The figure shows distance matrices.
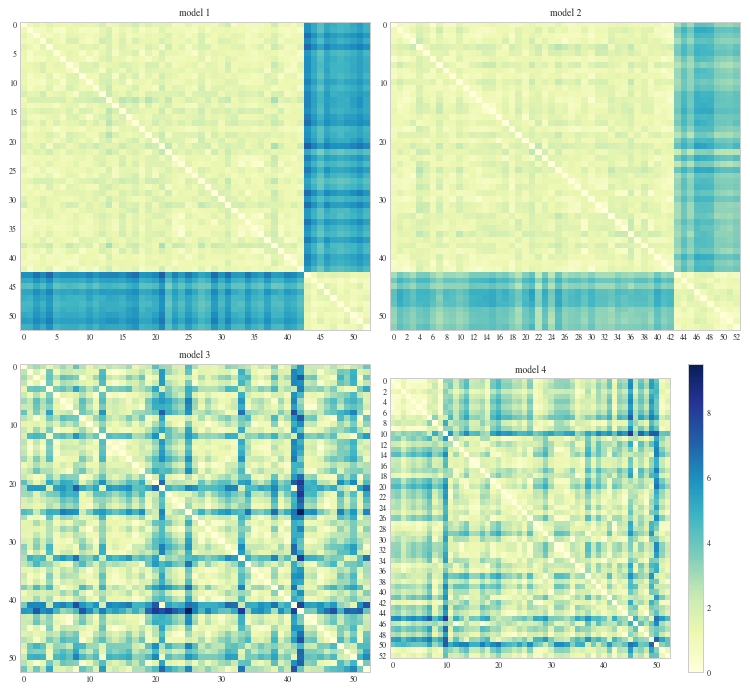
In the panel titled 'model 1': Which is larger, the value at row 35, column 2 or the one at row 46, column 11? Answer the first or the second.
the second
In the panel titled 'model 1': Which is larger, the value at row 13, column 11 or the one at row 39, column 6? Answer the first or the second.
the first
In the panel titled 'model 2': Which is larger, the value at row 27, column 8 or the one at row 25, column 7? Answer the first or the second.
the second
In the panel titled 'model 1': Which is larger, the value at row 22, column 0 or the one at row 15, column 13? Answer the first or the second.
the second
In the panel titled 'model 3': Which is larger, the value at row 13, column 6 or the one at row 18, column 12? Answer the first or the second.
the second
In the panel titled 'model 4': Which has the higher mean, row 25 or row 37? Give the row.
37
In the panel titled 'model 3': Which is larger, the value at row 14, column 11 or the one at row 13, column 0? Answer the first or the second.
the second
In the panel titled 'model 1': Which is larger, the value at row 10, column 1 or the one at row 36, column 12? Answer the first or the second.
the second
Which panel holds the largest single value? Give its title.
model 3
